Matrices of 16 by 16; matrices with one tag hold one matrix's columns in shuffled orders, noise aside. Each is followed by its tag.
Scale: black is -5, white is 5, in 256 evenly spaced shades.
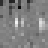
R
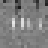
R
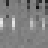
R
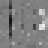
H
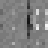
H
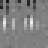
R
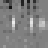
R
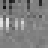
R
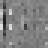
H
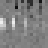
R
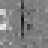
H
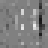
H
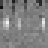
R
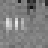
R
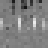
R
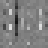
H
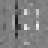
H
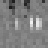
R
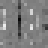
H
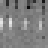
R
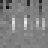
R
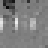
R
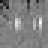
R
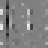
H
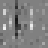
H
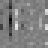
H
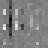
H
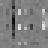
H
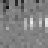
R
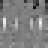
R
